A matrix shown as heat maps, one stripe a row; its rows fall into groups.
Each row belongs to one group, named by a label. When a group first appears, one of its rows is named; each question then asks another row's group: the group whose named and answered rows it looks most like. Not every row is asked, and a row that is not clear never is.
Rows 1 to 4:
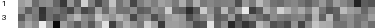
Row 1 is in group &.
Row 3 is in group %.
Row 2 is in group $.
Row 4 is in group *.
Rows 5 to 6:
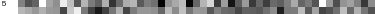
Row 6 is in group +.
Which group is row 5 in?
*
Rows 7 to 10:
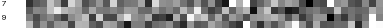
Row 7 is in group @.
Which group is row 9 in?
+
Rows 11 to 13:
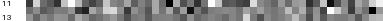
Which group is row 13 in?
@
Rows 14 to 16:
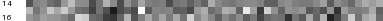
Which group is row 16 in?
+
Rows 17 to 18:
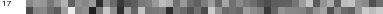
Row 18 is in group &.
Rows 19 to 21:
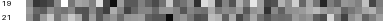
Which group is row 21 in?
*
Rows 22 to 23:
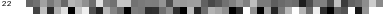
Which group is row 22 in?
+
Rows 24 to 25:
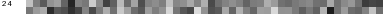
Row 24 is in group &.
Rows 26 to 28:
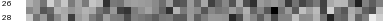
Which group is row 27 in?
*
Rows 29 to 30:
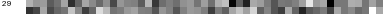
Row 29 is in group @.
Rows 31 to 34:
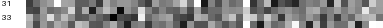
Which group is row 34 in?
@
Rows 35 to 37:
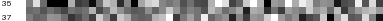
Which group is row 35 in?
$
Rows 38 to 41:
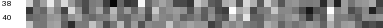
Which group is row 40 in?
@
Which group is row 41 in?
&
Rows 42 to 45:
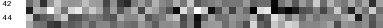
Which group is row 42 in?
*
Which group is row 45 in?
$
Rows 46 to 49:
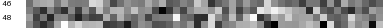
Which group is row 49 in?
*
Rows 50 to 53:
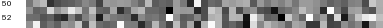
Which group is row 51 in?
*
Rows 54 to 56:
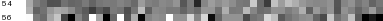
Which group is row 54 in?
$
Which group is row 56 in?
&
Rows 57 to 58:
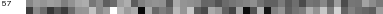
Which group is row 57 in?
+
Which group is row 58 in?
%
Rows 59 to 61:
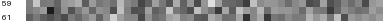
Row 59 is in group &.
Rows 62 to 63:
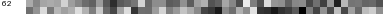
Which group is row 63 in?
+
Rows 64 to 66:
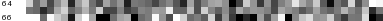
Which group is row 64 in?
@
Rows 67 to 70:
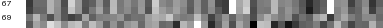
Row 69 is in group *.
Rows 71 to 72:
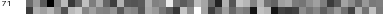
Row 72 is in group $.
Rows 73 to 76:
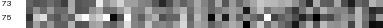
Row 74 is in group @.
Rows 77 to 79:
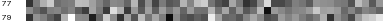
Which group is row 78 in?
%
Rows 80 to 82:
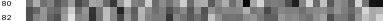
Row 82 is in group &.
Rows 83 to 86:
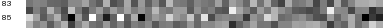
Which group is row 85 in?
&
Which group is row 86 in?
@
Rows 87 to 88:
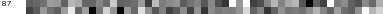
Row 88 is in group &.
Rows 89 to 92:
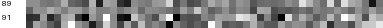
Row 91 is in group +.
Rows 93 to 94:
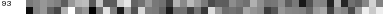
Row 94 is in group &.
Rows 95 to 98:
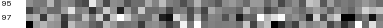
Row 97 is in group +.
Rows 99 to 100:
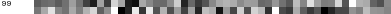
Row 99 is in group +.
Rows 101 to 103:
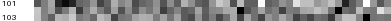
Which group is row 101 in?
$
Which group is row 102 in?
@
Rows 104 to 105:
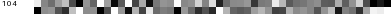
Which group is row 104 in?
&
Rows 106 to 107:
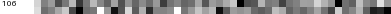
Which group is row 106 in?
@
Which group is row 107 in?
&
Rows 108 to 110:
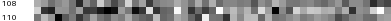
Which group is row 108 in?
&
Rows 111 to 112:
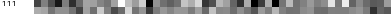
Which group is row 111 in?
%
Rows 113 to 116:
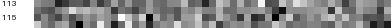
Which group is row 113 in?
$
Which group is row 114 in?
*
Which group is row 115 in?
%
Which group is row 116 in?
&
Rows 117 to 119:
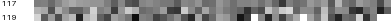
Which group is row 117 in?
*
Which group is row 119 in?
@
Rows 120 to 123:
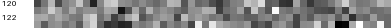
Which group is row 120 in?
+
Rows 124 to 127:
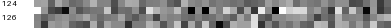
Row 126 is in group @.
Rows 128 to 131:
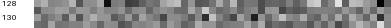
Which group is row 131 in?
+
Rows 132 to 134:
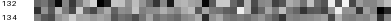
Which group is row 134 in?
*
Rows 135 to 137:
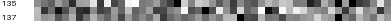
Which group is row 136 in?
$
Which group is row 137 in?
@
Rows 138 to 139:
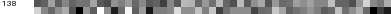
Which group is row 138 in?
$
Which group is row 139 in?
&
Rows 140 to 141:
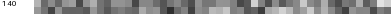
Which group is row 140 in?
@
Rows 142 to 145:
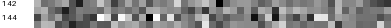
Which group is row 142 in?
&
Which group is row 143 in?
$
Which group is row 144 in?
%
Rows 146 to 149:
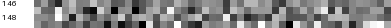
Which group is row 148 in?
*
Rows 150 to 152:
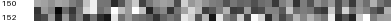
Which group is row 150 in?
+
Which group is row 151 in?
%
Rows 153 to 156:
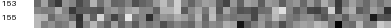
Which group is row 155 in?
&
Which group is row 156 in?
@
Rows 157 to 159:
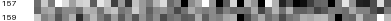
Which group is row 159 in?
@
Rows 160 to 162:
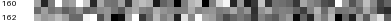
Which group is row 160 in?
*
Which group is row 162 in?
+
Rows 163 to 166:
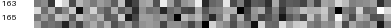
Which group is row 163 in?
*
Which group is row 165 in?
*
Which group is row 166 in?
$
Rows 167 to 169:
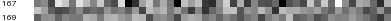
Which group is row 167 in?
*
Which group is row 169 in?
%
